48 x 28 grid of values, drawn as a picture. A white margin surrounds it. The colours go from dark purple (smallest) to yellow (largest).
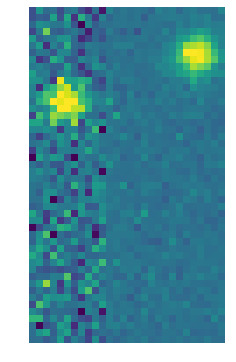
Histogram: skewed, a long tail of high values. Mirror symmetry: none. Seam: vertical, 40% of the way across, the right part calmer. Bumps: two.
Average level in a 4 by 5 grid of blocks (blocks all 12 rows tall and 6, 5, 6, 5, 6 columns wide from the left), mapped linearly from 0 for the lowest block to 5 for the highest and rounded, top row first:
20125 / 43111 / 11111 / 21111
